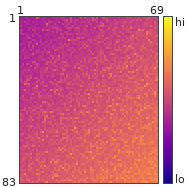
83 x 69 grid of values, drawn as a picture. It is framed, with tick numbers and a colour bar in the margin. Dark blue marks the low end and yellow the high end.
Stripes: none. Mirror symmetry: none. Ninth with the highest average: bottom right. Slope: up to the bottom right. Odd rows or columns: none. Ninth with the lowest average: top left.
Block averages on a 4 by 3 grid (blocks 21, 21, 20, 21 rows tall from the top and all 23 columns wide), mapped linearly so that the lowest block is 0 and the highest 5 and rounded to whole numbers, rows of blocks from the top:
012 / 123 / 234 / 345
